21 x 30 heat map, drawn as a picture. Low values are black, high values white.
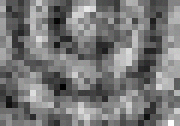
Rings: centred on the top middle. Slope: none. Histogram: bell-shaped. Stripes: upright, repeating 4 times.
